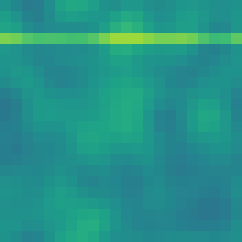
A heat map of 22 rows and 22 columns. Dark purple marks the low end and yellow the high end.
Average level on the scale: 50%. Ninth with the lowest average: bottom right. Ninth with the highest average: top middle. Odd lines: row 4.
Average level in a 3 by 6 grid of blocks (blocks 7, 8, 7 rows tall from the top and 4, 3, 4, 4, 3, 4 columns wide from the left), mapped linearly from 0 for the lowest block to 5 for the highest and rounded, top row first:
334543
124312
233100
